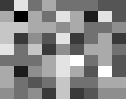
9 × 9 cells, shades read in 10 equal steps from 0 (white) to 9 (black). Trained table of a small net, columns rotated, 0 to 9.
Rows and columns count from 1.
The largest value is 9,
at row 2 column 2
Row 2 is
3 9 3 5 1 3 8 1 6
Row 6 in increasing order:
0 1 3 3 5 5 5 5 6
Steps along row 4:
up down up down up down down up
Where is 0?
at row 6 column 6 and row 7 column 8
